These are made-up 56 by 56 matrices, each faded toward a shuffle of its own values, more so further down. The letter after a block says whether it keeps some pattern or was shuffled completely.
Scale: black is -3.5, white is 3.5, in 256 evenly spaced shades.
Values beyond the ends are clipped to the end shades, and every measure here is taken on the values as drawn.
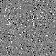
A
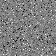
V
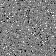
V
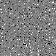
A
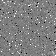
V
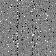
A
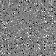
A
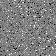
V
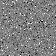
V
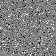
V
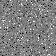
V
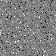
V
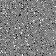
A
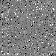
A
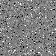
V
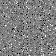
A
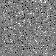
A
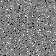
A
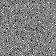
V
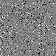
A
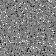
A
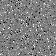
V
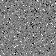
V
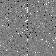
A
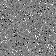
V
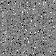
A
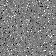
V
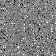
A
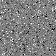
V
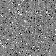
A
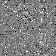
A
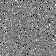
V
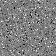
V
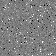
V
